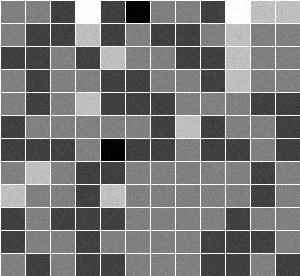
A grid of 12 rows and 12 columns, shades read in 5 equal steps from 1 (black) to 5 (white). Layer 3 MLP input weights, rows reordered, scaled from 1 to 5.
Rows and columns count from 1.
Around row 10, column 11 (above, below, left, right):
2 2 2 3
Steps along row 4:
down up same down same up same down up down same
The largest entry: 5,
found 2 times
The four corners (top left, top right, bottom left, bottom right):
3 4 3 2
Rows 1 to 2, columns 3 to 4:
2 5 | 2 4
